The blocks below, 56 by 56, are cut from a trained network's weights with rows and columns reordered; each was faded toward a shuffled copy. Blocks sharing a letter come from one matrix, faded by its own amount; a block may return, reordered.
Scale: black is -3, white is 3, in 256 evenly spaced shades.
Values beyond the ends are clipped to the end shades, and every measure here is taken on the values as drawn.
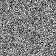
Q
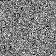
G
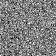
Q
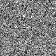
G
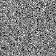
G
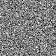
Q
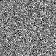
G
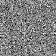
G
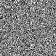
G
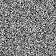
Q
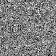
G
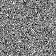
Q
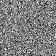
Q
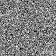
Q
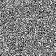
G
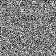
G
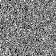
G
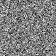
Q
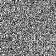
G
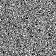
Q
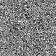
Q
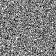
Q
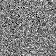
Q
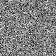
Q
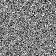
Q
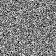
Q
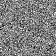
Q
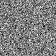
Q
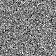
Q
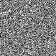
G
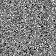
Q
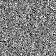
Q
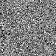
G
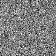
G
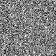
G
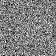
Q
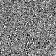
G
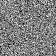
Q
